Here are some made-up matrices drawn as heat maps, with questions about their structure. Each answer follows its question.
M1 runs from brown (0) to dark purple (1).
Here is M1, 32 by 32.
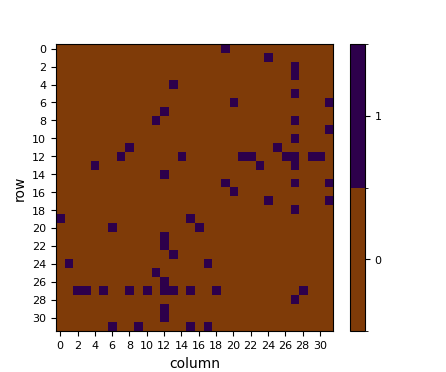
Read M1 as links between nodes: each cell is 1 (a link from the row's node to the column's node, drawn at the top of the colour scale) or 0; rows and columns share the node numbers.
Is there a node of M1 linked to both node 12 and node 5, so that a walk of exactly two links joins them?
yes
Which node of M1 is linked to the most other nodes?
node 27
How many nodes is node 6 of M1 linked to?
2
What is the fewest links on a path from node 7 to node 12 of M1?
1
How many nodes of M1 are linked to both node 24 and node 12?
0
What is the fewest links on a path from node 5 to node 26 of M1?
3
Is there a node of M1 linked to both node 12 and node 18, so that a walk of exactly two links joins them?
yes
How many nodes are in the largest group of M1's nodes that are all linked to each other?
2
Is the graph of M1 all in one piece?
yes
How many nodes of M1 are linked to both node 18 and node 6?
0
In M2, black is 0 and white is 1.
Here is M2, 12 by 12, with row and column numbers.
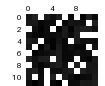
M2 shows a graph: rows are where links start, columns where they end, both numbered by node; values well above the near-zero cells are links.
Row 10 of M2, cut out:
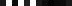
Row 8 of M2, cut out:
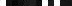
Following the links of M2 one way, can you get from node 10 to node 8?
yes
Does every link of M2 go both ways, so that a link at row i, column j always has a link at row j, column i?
yes
